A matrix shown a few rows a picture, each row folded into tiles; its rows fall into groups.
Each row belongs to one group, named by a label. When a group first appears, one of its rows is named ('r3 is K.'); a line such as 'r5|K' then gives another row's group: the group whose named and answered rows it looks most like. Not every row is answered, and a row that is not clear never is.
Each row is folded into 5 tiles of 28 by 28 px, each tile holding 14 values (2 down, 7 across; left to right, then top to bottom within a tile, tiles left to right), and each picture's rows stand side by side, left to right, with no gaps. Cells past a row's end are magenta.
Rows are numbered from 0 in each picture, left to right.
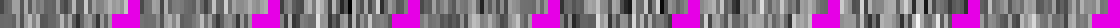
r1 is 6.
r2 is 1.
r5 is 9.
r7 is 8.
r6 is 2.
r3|8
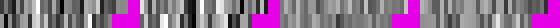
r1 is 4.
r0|1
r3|2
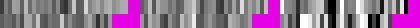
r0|6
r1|8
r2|4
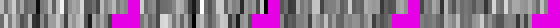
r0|9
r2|1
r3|6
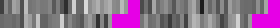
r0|6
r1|8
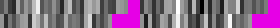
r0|1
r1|1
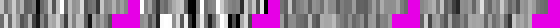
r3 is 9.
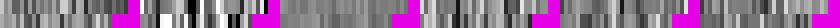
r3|9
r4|8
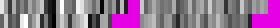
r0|4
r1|9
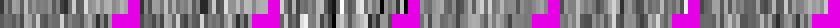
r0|6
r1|6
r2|4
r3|9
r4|8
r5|6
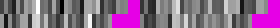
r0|1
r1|1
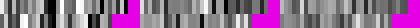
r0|4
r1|2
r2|2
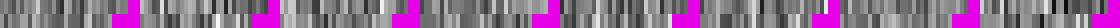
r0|1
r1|2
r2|9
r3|6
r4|1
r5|8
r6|8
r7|2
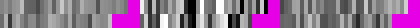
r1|4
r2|6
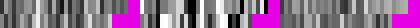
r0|1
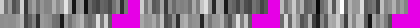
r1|2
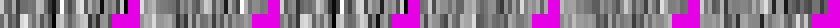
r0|4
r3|8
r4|9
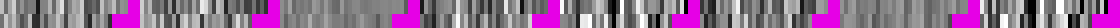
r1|2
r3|1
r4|4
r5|1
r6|9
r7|4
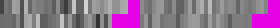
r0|6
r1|9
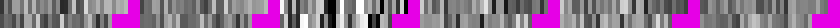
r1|6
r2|4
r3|2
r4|2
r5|8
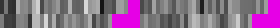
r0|1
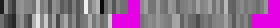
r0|1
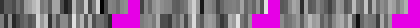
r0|1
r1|8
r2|6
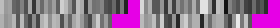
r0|2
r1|2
